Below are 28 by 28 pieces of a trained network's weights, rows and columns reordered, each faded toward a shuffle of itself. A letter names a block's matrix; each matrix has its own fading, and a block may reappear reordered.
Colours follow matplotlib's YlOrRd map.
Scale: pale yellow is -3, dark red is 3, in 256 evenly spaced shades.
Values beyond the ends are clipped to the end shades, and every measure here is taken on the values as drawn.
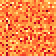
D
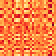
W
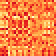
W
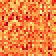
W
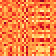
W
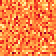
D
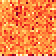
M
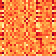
W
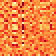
W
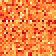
M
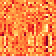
W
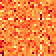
M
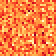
D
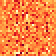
M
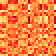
W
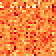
M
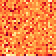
M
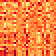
W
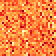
M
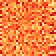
W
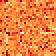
M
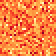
D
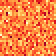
D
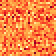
D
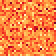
D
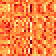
W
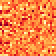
D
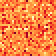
D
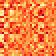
W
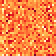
M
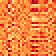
W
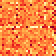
M
